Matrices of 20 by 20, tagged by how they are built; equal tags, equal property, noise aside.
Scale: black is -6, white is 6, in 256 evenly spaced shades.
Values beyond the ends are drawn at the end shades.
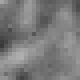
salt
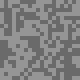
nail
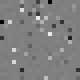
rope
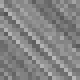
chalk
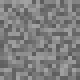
nail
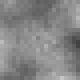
salt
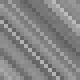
chalk
